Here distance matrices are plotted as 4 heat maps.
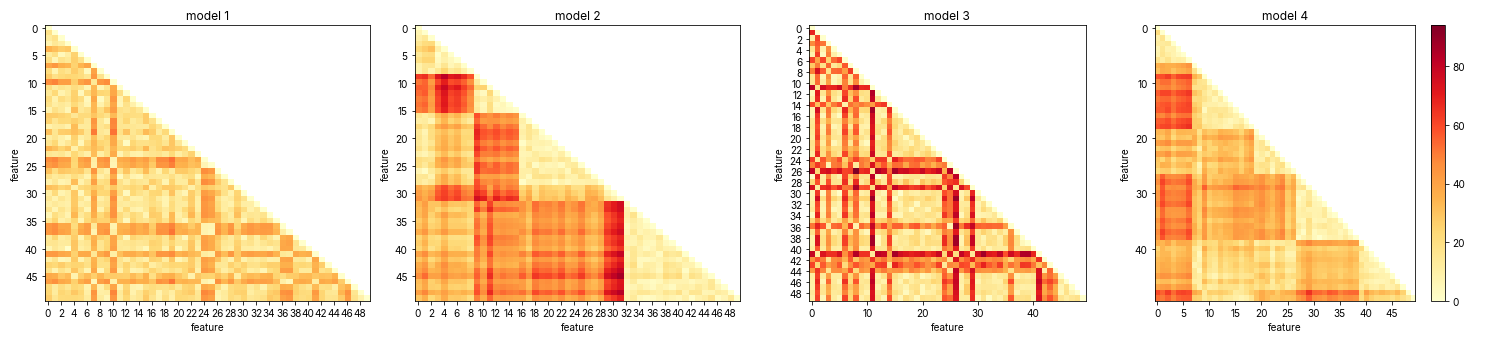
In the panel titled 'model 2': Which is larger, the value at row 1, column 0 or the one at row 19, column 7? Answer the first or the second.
the second
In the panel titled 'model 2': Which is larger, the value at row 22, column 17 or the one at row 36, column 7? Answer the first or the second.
the second
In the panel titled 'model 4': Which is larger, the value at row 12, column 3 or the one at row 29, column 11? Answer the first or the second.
the first
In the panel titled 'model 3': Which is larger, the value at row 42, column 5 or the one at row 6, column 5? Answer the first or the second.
the second
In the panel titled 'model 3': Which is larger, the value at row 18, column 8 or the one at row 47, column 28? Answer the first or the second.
the first
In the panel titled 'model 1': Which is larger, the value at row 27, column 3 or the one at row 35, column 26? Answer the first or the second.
the second
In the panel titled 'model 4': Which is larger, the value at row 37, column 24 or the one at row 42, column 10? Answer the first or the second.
the first
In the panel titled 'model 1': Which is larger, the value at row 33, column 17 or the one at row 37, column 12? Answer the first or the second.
the second
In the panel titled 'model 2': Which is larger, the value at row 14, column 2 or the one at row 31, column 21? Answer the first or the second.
the first
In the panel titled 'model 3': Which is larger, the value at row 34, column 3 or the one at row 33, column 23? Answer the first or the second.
the first
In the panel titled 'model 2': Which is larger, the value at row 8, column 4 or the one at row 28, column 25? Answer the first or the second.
the first
